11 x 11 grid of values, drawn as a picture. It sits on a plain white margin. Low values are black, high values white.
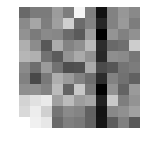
The ninth with the highest average is the bottom left. An odd patch, higher than its surroundings, sits in the bottom left. Column 8 stands out from the rest.
